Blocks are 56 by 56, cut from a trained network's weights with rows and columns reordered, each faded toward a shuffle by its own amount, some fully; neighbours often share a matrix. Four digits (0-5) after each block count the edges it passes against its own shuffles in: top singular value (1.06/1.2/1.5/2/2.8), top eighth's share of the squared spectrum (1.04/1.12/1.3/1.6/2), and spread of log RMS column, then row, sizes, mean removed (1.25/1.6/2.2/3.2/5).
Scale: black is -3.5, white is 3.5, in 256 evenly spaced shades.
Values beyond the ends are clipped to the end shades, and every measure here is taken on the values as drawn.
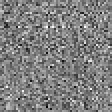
4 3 1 2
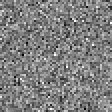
1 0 0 0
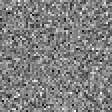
2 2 0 0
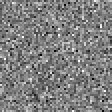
1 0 0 0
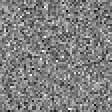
0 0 0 0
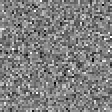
0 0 0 0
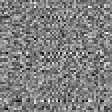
4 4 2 3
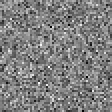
0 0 0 0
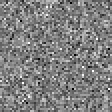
0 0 0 0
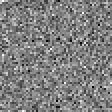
2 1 0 0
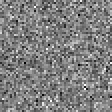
1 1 0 0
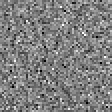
0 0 0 0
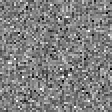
0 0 0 0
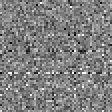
3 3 1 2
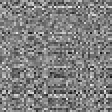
4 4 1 3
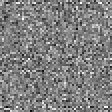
3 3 0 2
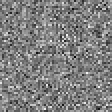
3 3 0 1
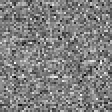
3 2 0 1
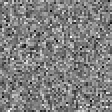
0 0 0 0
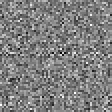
4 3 1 2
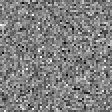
1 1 0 0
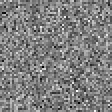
1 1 0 0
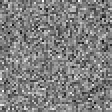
0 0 0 0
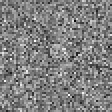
1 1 0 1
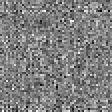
3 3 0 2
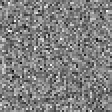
1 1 0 0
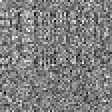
3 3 0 2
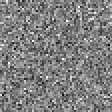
1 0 0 0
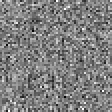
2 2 0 1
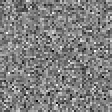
0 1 0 0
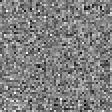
2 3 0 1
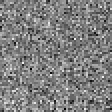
3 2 0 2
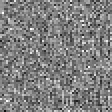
3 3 1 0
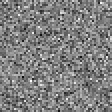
2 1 0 0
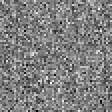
1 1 0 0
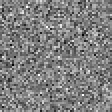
1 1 0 0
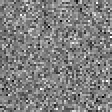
0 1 0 0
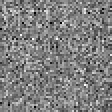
2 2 0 2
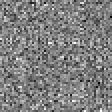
3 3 0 2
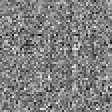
2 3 0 2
